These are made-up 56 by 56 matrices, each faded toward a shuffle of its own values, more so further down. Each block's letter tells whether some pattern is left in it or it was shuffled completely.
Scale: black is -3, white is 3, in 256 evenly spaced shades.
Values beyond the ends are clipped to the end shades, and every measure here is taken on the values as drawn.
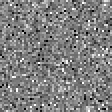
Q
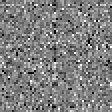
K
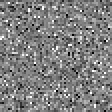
Q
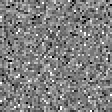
Q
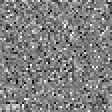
K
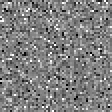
K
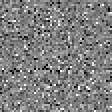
K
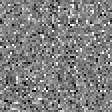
K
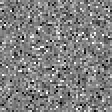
Q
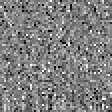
K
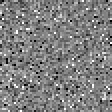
Q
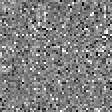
K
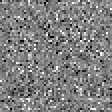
K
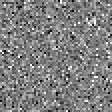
Q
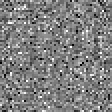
K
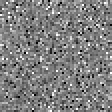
Q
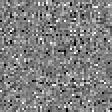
K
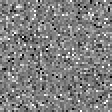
Q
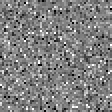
Q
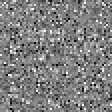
K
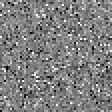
Q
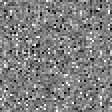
K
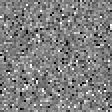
Q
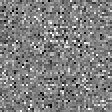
K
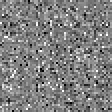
K
